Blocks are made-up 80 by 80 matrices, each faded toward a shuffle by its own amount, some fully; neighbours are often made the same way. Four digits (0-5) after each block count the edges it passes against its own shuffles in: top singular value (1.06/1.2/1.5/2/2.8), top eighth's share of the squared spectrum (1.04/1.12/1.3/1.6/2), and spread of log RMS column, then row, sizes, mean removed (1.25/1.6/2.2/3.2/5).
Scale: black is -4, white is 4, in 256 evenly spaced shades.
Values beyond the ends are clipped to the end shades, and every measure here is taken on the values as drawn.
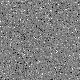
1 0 0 0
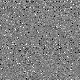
3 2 0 1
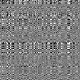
5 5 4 4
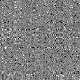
4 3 1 2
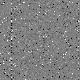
3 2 1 0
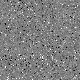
2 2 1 0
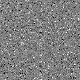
3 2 1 1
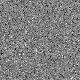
0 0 0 0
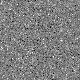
0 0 1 0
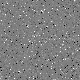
0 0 0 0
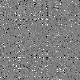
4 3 2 2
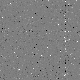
3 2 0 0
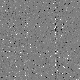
3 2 1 0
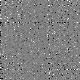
3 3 2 2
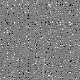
3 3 2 2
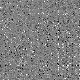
3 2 1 1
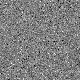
0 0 0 0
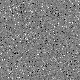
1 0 0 0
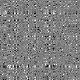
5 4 3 3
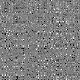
4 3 2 2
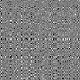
5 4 3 3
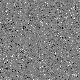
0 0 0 0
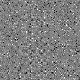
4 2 1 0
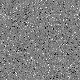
2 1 0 0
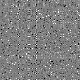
4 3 2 1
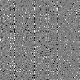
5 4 2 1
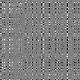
5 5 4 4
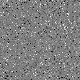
3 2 0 0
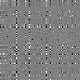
5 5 3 3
